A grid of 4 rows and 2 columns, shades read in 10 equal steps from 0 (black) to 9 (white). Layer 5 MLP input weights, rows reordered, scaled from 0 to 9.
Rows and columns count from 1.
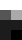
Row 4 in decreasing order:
1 0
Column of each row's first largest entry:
1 2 1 1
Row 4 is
1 0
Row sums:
18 9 2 1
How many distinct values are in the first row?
1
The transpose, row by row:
9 3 1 1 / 9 6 1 0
